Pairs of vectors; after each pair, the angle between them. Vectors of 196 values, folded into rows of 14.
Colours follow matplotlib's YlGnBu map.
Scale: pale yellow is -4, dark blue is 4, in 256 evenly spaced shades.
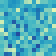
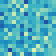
partly opposed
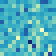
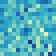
nearly parallel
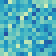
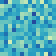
partly aligned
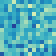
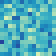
orthogonal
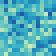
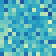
partly aligned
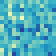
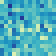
nearly opposite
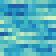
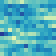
nearly parallel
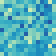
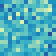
partly opposed
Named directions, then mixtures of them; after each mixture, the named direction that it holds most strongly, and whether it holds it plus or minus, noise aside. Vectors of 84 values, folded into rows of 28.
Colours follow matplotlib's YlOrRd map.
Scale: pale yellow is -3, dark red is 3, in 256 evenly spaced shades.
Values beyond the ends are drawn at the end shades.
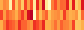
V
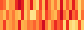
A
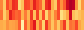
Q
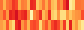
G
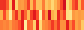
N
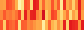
A, minus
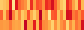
N, minus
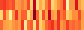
N, plus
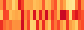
Q, minus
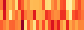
Q, minus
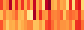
V, minus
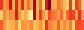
V, minus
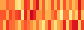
A, minus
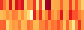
V, minus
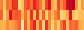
Q, plus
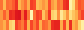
G, plus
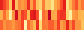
N, plus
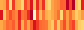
V, plus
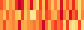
A, plus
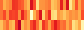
G, plus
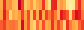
Q, minus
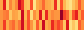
Q, minus
